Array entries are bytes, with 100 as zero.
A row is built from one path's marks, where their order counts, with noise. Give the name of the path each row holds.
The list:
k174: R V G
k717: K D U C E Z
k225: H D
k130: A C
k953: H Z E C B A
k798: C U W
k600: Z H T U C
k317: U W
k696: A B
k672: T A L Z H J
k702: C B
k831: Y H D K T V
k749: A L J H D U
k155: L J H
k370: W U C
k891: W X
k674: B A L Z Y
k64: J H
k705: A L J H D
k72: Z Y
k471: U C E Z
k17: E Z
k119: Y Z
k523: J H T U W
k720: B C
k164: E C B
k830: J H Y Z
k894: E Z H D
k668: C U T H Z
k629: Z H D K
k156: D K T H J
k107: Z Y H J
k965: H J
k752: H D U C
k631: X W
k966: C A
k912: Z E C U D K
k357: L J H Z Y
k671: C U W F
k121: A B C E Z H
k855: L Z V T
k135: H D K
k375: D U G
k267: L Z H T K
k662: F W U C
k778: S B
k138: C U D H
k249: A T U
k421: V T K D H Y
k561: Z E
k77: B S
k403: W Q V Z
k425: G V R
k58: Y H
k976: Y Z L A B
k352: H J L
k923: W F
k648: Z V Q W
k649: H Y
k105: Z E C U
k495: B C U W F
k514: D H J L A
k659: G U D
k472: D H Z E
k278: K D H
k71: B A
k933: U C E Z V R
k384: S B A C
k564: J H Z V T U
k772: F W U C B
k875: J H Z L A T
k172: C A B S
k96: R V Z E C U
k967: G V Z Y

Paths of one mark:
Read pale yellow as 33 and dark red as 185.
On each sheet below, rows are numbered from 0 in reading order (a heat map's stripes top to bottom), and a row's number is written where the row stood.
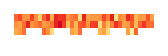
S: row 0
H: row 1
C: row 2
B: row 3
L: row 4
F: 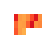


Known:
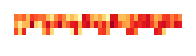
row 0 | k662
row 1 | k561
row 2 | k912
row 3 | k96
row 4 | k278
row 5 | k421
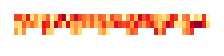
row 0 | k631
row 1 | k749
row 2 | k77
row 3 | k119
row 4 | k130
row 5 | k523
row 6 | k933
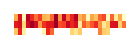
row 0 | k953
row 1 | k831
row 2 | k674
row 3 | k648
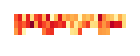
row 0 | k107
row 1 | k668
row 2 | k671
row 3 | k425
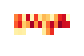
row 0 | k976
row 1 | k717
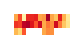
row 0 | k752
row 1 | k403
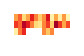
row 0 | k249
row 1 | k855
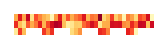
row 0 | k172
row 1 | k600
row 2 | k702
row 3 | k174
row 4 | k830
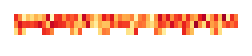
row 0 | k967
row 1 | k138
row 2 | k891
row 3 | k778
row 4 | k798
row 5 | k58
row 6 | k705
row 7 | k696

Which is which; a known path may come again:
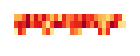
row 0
k831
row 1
k965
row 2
k225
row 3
k523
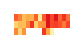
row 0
k923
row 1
k649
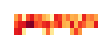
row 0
k472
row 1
k105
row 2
k966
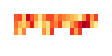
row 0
k891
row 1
k370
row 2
k600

